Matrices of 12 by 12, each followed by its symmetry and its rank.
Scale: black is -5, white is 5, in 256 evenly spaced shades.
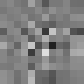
antisymmetric, rank two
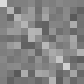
symmetric, full rank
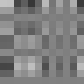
neither, rank one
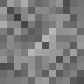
symmetric, full rank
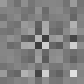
symmetric, rank two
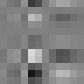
neither, rank one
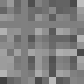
antisymmetric, rank two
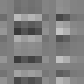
neither, rank one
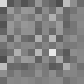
symmetric, rank two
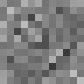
symmetric, full rank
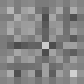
symmetric, rank two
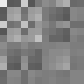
symmetric, rank two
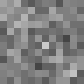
symmetric, full rank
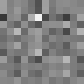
neither, rank two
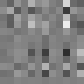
neither, rank two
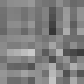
antisymmetric, rank two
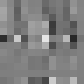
neither, rank two
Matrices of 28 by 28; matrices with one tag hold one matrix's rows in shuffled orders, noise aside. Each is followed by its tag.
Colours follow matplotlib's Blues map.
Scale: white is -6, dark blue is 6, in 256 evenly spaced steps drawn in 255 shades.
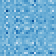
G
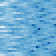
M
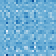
G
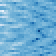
M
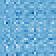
G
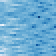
M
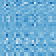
G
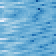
M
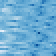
M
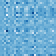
G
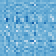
G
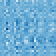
G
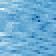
M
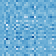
G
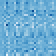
G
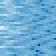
M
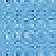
G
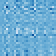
G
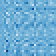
G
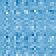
G
